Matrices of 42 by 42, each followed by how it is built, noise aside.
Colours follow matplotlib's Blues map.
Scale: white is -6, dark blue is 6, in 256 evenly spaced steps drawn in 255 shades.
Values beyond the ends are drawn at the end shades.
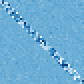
banded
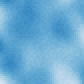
smooth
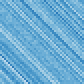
Toeplitz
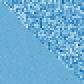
upper triangular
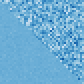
upper triangular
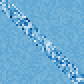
banded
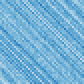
Toeplitz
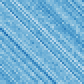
Toeplitz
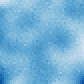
smooth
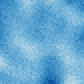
smooth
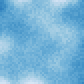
smooth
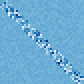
banded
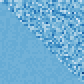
upper triangular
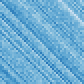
Toeplitz
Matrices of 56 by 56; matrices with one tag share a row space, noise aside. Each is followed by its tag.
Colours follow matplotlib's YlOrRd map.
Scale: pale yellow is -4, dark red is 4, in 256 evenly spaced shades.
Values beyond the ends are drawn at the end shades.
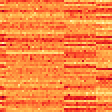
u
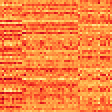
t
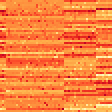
u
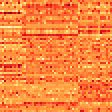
t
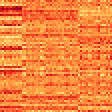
t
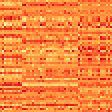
t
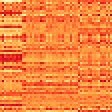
t
